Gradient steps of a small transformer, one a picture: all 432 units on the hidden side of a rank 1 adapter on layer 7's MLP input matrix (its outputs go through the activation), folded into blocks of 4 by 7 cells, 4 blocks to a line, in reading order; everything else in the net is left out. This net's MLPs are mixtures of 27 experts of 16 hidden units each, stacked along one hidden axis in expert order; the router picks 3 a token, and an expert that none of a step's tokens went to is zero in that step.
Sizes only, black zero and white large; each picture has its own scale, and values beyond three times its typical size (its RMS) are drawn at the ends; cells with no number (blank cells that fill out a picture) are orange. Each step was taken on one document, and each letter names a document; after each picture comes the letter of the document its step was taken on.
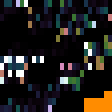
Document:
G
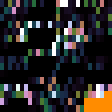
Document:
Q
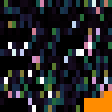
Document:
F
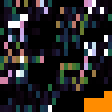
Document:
G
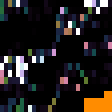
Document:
G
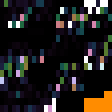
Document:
G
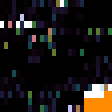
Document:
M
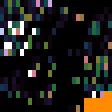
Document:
F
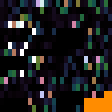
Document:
F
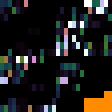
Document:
G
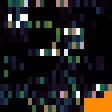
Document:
Q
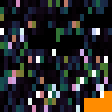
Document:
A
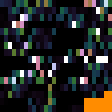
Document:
F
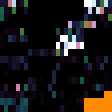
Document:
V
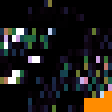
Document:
A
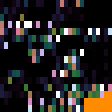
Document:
M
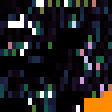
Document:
F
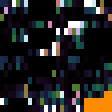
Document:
Q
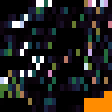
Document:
F
